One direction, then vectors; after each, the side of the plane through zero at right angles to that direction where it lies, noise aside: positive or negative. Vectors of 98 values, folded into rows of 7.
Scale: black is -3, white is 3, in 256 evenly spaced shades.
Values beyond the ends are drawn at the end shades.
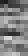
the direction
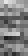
negative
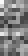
negative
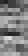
positive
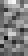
negative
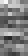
negative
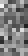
negative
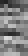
positive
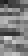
positive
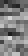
positive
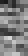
positive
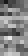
positive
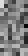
negative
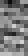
positive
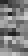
positive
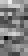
negative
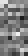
negative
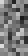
negative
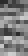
positive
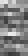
negative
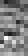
positive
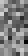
negative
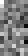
negative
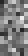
positive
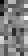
positive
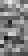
negative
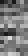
positive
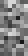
negative
